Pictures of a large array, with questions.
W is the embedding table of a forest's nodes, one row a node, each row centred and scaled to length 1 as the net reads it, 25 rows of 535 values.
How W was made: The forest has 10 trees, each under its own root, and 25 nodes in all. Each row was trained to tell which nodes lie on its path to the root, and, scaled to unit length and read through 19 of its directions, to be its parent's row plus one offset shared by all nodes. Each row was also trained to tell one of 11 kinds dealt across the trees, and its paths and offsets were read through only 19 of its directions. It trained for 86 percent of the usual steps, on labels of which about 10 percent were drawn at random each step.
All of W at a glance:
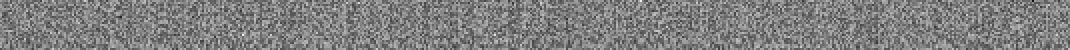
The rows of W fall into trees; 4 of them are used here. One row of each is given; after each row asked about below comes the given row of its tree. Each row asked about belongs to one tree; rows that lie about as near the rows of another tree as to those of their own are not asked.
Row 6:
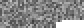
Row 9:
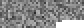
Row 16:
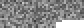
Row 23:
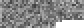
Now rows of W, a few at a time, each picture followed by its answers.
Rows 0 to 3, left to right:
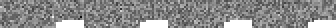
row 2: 9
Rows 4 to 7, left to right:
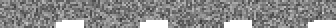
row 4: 16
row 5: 16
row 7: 6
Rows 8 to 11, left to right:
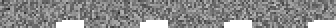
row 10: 6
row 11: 6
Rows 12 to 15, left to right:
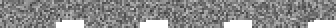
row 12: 16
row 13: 16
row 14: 6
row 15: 23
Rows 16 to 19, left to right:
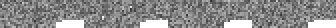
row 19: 9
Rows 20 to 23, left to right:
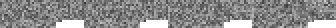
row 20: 9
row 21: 16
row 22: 23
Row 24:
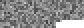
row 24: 6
